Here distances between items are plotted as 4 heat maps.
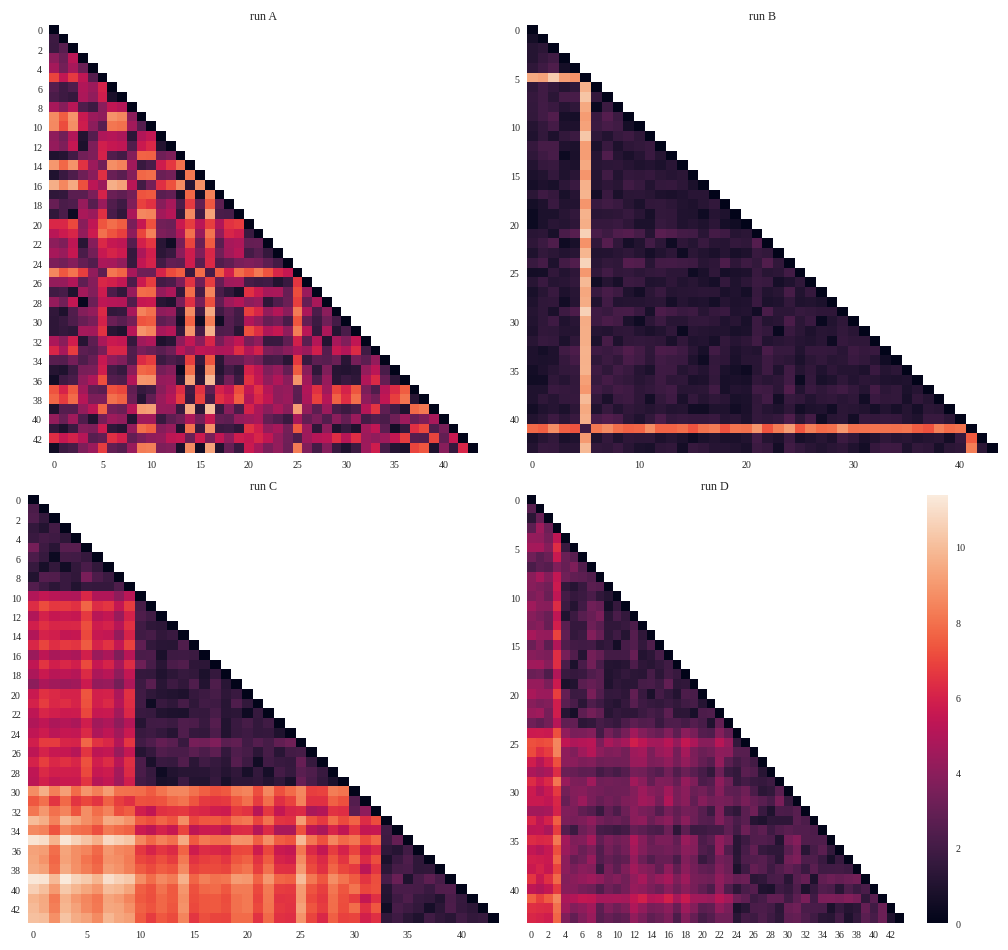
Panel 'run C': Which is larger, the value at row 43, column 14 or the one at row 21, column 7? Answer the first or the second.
the first
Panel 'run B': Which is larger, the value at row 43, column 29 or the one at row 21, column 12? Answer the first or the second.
the second
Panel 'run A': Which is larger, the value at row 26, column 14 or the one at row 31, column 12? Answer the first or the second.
the first
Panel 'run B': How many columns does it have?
44
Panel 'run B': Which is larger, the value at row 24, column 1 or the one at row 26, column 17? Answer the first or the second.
the first
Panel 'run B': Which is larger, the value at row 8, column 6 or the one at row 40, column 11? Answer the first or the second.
the second
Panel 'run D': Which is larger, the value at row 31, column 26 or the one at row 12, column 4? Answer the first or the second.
the first
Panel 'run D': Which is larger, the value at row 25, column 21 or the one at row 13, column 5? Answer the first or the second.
the first
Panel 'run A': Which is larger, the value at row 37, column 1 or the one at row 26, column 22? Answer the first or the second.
the first
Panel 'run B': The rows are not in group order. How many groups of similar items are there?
2
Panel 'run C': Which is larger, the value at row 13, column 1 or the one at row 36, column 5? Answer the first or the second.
the second
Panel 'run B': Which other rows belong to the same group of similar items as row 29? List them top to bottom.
0, 1, 2, 3, 4, 6, 7, 8, 9, 10, 11, 12, 13, 14, 15, 16, 17, 18, 19, 20, 21, 22, 23, 24, 25, 26, 27, 28, 30, 31, 32, 33, 34, 35, 36, 37, 38, 39, 40, 42, 43
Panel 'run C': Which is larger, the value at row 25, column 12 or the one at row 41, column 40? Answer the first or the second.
the first
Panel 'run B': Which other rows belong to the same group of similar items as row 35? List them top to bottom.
0, 1, 2, 3, 4, 6, 7, 8, 9, 10, 11, 12, 13, 14, 15, 16, 17, 18, 19, 20, 21, 22, 23, 24, 25, 26, 27, 28, 29, 30, 31, 32, 33, 34, 36, 37, 38, 39, 40, 42, 43
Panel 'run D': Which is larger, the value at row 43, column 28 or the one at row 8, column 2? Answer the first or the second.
the second
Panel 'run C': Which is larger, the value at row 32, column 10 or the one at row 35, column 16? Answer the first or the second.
the second
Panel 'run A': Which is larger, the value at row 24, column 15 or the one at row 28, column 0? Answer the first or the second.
the second
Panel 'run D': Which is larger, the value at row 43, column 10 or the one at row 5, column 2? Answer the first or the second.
the second
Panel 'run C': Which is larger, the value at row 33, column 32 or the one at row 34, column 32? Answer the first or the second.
the first
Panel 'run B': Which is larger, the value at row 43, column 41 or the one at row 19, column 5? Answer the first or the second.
the second
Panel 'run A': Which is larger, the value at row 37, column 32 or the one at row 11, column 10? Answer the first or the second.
the second
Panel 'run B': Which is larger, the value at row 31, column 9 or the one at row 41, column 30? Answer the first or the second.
the second
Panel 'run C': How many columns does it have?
44
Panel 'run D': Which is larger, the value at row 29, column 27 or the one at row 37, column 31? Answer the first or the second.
the second
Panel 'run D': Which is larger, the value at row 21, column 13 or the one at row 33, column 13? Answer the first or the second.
the second
